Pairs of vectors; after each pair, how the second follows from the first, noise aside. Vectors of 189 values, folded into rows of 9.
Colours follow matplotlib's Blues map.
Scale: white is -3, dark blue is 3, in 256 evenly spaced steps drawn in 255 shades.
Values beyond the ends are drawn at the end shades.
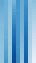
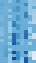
partly zeroed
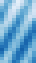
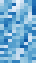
sign-scrambled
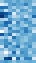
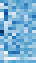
sign-scrambled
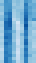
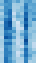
copied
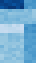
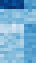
copied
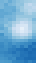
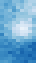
copied
